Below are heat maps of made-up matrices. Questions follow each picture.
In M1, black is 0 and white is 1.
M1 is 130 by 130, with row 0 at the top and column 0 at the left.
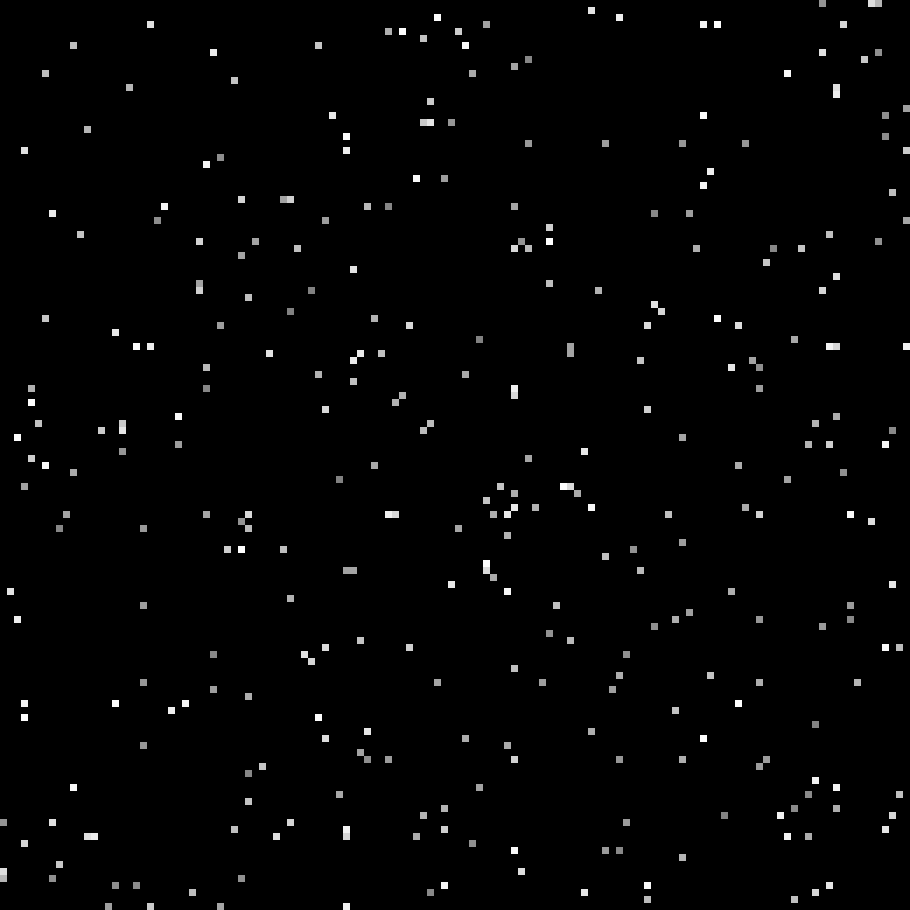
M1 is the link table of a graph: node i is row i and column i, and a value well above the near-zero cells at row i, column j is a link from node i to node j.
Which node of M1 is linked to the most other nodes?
node 73
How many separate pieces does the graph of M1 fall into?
4
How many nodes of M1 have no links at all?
0
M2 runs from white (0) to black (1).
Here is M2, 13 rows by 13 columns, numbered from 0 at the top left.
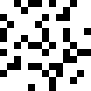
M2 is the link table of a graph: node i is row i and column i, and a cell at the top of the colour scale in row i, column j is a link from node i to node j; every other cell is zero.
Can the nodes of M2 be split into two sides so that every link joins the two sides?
no
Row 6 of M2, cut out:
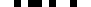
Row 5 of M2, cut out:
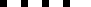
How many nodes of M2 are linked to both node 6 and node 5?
0
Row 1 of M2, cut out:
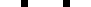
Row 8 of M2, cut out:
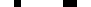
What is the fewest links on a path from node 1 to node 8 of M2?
2
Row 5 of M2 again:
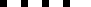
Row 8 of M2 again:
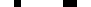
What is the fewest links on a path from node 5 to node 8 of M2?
2
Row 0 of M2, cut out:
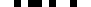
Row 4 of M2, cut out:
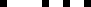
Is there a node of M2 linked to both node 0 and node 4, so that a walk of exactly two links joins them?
no
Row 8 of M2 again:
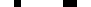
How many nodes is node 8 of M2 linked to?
3
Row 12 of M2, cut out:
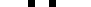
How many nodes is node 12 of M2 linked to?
2
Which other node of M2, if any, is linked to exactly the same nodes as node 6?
node 0
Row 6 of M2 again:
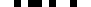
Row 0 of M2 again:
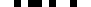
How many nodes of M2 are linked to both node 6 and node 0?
5
